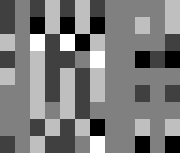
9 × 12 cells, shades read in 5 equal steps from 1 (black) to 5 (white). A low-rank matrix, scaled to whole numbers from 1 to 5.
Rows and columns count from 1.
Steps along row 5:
down up down up down up down same same same same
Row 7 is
3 3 4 3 4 2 3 3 3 3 3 3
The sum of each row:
35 33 38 31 38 35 37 36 32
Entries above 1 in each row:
12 9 11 10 12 12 12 11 10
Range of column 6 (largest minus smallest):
3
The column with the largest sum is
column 3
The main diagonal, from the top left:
2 3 5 2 4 2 3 3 3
